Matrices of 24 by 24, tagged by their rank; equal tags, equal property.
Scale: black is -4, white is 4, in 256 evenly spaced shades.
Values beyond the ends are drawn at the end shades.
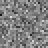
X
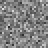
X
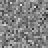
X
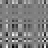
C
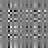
C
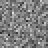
X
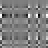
C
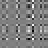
C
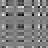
C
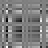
C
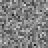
X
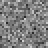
X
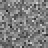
X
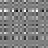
C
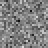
X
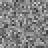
X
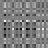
C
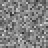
X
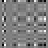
C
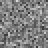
X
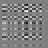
C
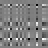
C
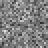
X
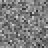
X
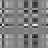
C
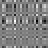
C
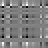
C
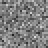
X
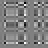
C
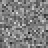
X
